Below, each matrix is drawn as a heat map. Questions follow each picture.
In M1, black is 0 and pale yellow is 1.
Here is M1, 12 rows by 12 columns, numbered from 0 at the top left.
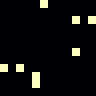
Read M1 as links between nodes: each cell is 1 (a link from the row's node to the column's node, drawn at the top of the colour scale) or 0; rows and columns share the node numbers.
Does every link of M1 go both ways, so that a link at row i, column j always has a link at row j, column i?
no
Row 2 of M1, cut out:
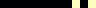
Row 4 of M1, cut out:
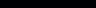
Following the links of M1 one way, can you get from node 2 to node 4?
yes
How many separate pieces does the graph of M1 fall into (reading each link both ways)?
4
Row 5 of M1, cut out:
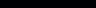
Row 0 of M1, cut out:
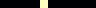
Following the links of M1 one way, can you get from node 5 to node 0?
no
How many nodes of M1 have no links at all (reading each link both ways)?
3
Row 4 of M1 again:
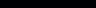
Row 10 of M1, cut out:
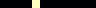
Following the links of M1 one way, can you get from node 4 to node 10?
no
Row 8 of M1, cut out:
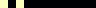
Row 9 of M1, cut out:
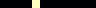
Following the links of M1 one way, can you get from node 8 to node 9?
yes
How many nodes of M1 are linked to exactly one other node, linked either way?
4
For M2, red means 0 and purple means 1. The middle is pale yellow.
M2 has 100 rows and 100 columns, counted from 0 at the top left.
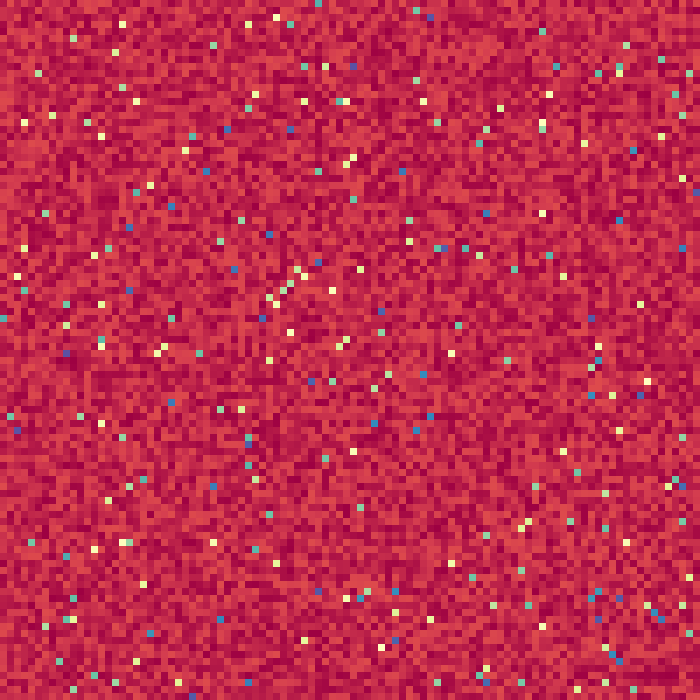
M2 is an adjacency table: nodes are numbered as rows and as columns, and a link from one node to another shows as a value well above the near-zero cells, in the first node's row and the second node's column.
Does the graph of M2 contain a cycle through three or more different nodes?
yes
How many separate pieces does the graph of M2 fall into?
3
